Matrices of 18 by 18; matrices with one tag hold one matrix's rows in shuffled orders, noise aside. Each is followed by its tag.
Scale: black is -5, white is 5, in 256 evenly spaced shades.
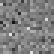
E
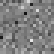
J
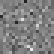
J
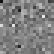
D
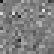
D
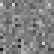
D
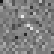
J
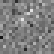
J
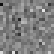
D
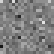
D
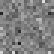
D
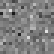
E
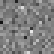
J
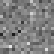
E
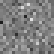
J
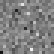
J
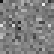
D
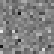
D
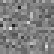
E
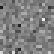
D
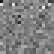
D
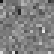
D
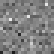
E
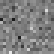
E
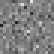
J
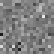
D
